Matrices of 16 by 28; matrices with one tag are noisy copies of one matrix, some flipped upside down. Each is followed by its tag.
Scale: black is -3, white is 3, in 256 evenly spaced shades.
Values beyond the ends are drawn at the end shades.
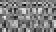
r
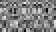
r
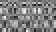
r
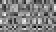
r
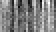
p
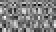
r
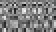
r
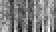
p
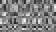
r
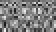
r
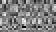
r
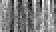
p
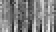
p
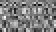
r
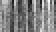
p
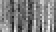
p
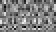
r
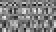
r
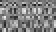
r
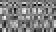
r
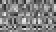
r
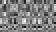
r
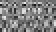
r
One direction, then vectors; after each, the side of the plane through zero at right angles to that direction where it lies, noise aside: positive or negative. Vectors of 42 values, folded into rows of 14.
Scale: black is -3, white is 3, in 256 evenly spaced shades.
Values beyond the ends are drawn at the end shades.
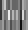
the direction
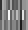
positive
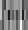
negative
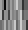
negative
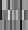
positive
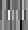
positive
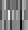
positive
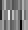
positive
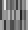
positive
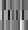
negative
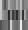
negative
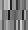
negative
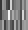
positive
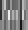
positive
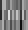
positive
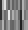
positive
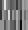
positive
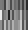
negative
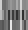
negative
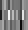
positive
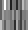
positive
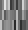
positive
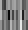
negative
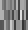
negative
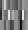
positive
